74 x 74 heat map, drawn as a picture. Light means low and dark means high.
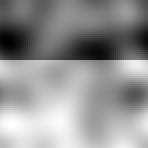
No lone cell stands out from its neighbours. The ninth with the highest average is the top left. The ninth with the lowest average is the bottom left. The top part is higher, up to a seam about 40% of the way down.
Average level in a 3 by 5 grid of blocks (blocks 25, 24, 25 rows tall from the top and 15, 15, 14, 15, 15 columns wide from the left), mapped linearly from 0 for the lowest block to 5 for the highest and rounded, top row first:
54344 / 22232 / 00021
